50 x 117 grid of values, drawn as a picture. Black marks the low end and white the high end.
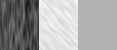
The table splits into one row of 3 panels. Panel 1,1: low, streaked downward. Panel 1,2: very high, slanting down to the right, faint in contrast. Panel 1,3: high, flat.
